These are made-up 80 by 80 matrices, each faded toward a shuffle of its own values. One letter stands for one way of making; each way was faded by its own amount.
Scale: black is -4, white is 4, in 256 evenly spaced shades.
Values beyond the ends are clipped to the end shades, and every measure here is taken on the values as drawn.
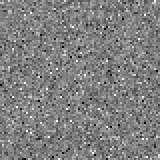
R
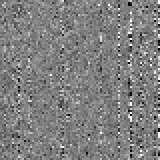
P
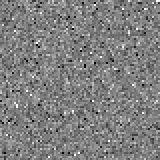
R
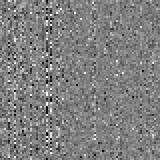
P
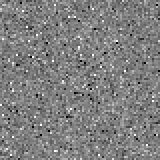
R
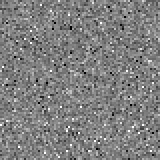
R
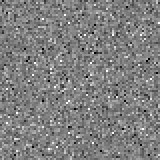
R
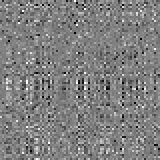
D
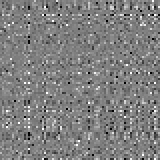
D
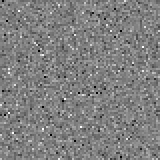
R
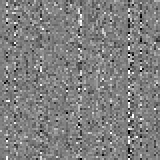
P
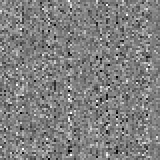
P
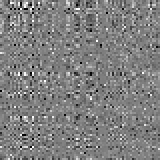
D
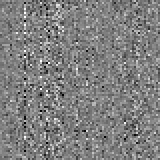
P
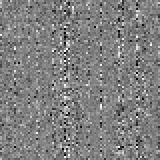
P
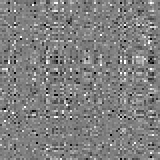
D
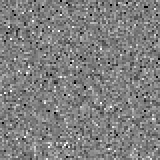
R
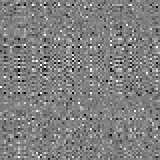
D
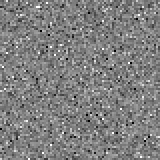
R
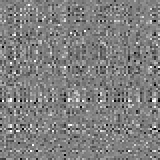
D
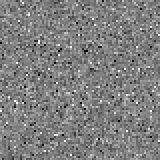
R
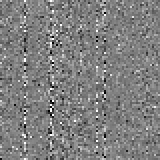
P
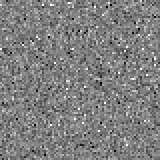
R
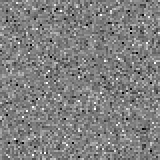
R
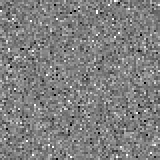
R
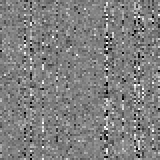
P
